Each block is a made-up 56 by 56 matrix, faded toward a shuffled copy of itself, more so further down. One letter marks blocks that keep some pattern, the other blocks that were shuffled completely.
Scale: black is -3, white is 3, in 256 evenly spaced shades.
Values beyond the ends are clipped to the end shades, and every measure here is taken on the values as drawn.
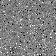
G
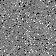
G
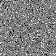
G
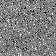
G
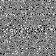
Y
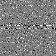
Y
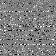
Y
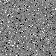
G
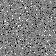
G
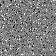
G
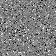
G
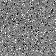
G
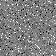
G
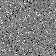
G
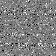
Y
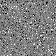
G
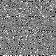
Y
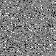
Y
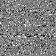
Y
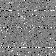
Y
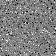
G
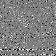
Y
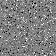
G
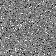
G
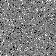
G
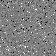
G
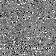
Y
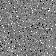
G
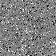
G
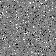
G
